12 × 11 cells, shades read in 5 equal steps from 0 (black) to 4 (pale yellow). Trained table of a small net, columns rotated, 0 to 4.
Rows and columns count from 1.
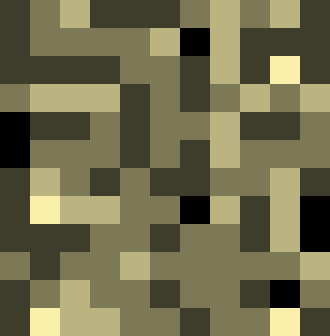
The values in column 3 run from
1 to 3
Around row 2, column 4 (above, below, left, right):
1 1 2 2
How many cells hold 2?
52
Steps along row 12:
up down same down same down up same up down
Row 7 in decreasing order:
3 3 2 2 2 2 1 1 1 1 1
